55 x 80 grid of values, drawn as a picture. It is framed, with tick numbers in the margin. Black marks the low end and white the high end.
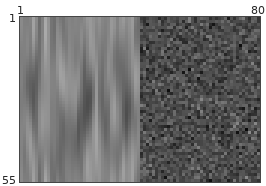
The table splits into one row of 2 panels. Panel 1,1: middling, streaked downward. Panel 1,2: low, fine-grained.
